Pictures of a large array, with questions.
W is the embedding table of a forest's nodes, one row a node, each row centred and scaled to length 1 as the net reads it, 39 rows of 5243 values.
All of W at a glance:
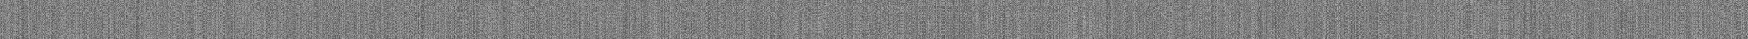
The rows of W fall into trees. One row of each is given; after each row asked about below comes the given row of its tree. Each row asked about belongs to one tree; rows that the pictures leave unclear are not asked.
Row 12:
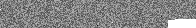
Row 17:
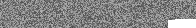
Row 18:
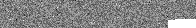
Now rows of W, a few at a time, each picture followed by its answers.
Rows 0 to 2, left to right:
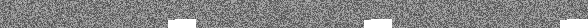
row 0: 18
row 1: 17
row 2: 18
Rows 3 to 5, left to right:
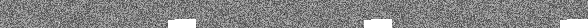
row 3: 12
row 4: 18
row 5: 12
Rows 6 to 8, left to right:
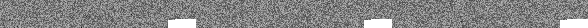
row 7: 17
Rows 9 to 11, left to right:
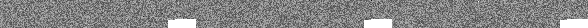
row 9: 18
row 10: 17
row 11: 17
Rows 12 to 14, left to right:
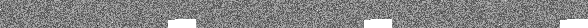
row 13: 12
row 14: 17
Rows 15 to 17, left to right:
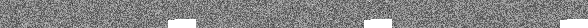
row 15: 12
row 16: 12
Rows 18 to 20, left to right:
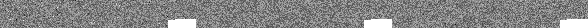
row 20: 12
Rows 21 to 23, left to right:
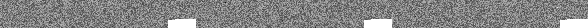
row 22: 17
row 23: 17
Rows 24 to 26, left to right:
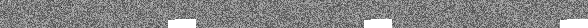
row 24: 12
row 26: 17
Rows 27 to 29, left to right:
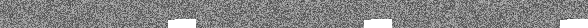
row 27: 12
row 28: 17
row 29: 17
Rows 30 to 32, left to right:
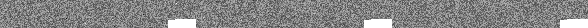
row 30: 18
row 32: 17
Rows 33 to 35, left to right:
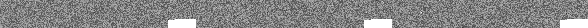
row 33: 12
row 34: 18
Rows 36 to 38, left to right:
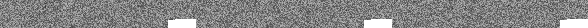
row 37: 17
